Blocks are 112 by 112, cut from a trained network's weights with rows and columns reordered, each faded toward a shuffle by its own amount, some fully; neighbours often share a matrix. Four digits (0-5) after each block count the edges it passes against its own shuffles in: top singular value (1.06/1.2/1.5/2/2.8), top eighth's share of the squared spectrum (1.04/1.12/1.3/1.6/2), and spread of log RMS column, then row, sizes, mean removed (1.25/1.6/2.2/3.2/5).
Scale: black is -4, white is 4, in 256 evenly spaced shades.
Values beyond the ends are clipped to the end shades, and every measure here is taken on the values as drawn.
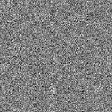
3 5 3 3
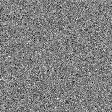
0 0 0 0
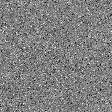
0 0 0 0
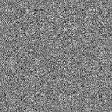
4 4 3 2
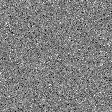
0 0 0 0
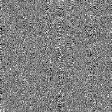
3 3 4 1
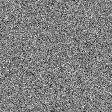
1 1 0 0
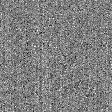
2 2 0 1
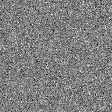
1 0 0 0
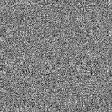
3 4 2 2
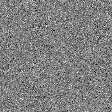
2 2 1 0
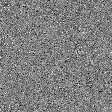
0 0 0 0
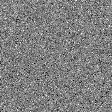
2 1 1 0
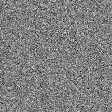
2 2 0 0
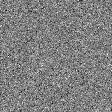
1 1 0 0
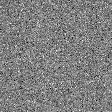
0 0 0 0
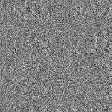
3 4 2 2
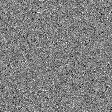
1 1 0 1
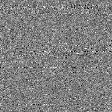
2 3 1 3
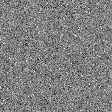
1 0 0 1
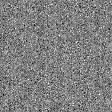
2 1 0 1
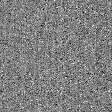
1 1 0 1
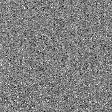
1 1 0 1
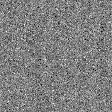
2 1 0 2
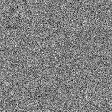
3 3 1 1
